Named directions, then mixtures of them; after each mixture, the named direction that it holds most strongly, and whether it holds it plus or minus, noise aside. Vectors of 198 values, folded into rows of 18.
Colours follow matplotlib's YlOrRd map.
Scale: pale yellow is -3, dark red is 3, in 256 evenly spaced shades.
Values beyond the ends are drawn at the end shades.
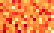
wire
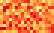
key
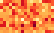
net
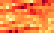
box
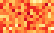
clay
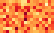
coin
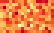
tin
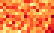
wire, minus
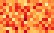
coin, plus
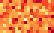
wire, minus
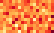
wire, minus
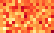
wire, minus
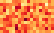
coin, plus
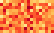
key, plus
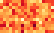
net, plus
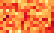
coin, plus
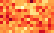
box, minus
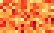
net, plus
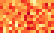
clay, plus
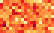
net, plus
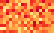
key, minus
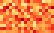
key, plus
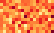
wire, minus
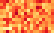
tin, plus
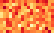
tin, plus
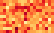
coin, plus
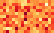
coin, plus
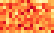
tin, minus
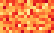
clay, minus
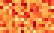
net, plus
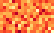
wire, plus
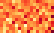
wire, minus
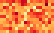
coin, minus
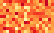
coin, minus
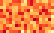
wire, plus
